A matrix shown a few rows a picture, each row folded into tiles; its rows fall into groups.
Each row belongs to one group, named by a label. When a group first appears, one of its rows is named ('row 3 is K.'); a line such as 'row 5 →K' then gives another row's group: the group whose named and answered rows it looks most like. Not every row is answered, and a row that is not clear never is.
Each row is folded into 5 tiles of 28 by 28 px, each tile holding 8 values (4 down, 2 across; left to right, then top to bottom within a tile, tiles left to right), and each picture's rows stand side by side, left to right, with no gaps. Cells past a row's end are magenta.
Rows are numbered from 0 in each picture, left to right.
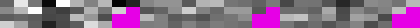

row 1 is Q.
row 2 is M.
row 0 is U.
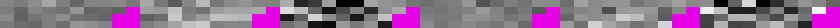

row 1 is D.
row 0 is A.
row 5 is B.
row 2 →B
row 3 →A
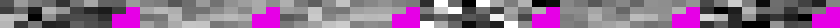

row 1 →D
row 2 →D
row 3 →U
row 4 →D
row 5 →M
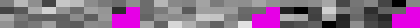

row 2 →M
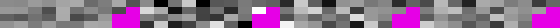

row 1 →B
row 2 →U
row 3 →U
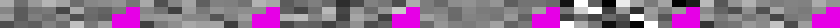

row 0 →A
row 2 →M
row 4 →U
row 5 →A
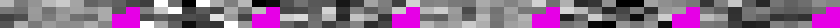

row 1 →U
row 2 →M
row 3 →D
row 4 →B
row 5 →M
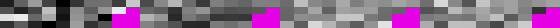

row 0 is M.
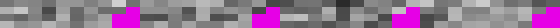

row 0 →D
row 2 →M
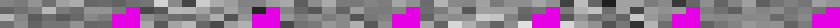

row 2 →A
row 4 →U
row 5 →A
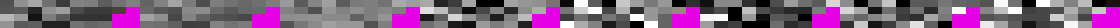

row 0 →M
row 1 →M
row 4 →U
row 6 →B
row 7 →U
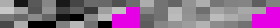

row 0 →B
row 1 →D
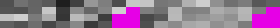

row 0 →M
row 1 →D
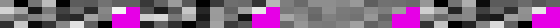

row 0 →B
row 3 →B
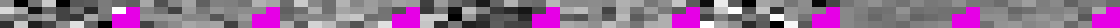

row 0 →B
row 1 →A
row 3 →M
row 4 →D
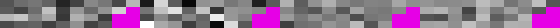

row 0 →M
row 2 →A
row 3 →D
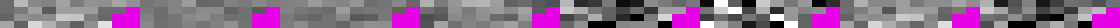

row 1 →A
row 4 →B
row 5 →U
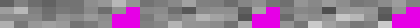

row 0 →D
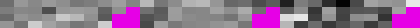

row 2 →M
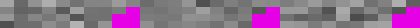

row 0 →A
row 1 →A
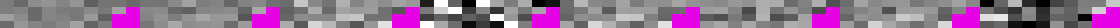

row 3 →U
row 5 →D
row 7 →M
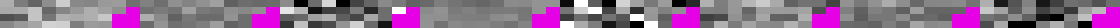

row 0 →D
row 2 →B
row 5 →D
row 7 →B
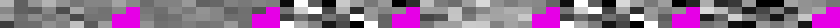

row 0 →A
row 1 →A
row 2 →U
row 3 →D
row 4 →U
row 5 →B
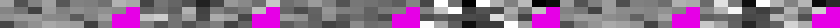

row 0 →A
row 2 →M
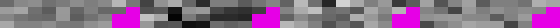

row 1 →M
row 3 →A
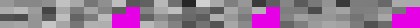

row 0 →D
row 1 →U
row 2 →A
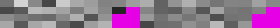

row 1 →A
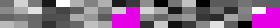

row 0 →U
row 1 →B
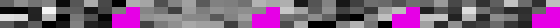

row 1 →A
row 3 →M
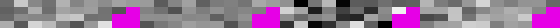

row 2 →B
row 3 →D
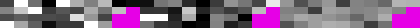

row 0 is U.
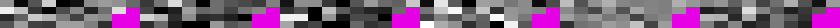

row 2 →M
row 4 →A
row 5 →M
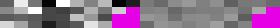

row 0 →U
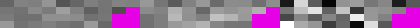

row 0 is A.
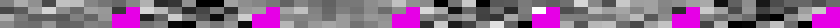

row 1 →B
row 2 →D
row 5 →B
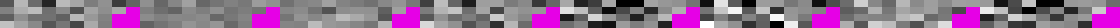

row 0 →U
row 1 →A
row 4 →B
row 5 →U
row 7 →B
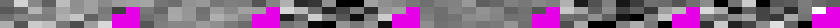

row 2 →B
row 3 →A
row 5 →B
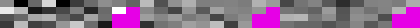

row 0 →B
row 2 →M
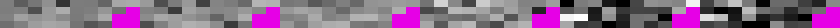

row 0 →A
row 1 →A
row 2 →D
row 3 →Q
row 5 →M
